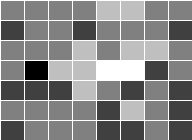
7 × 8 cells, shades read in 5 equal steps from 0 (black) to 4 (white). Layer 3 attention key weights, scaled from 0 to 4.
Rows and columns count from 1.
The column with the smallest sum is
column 8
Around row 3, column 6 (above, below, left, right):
2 4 2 3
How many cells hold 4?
2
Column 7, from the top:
2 2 3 1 2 2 2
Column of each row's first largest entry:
5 2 4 5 4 6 2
